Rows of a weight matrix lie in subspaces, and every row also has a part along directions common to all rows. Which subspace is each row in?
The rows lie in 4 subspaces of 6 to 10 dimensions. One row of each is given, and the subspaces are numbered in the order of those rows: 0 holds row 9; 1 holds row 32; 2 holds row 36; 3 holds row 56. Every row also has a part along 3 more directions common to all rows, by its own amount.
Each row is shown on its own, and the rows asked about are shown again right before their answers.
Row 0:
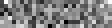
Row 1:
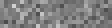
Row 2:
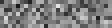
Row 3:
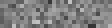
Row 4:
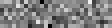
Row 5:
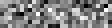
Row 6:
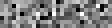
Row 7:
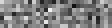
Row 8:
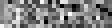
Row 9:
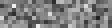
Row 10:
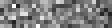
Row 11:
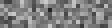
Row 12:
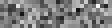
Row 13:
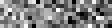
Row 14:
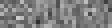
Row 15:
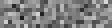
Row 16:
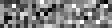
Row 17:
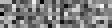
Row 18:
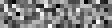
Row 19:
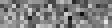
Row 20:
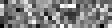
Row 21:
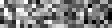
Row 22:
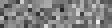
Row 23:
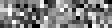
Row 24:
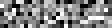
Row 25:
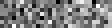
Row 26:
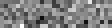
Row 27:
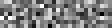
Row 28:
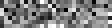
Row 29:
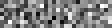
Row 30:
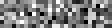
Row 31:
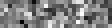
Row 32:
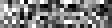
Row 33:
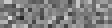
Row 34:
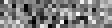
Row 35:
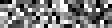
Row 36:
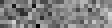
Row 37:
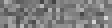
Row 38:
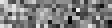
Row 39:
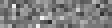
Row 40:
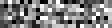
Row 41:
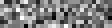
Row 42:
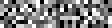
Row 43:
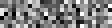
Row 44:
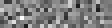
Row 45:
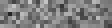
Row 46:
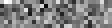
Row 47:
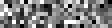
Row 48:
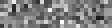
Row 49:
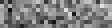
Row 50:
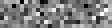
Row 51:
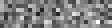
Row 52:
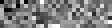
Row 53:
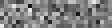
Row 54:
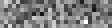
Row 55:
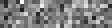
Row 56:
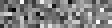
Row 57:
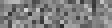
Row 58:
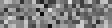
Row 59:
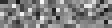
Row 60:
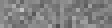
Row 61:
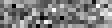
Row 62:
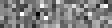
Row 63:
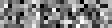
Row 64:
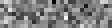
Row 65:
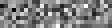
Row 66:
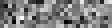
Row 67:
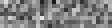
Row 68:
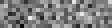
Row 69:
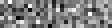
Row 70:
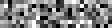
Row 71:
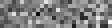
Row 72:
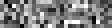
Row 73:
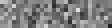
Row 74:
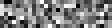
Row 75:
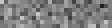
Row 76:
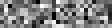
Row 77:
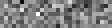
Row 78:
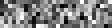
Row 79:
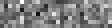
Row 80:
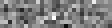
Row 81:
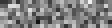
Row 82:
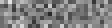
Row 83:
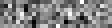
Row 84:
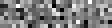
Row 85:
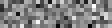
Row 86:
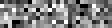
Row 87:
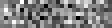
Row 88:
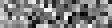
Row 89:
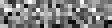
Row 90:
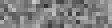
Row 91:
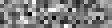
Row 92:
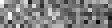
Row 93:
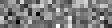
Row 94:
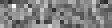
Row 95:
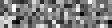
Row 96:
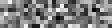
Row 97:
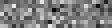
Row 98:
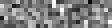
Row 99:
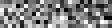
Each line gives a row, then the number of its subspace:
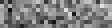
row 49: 3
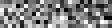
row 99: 3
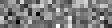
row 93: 3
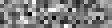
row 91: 2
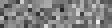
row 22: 0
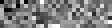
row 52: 3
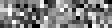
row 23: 1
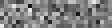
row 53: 0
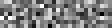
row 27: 3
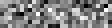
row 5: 0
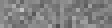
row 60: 3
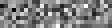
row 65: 0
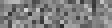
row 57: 0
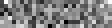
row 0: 1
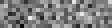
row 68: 3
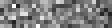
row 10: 2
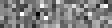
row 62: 1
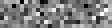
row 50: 1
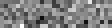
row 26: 0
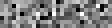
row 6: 1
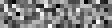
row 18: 3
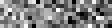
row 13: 3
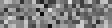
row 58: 3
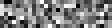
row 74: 1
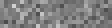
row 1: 2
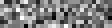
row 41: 2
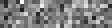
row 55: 3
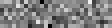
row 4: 3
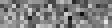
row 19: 3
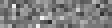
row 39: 0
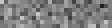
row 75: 3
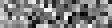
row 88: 3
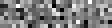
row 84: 0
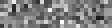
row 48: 0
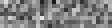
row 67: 0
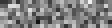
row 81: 0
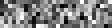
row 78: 1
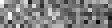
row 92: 2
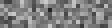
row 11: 0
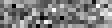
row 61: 3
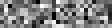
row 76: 2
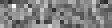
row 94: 0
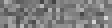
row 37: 2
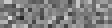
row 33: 2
